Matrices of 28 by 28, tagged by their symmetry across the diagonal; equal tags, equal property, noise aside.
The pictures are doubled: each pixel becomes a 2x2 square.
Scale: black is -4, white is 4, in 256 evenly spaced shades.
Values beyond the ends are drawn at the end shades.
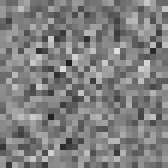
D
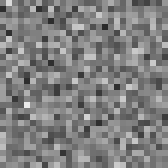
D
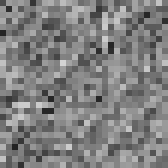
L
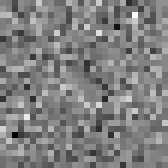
D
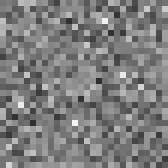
L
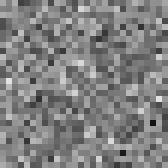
L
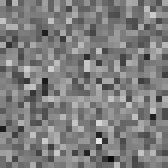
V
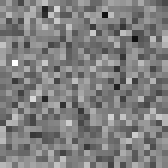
V
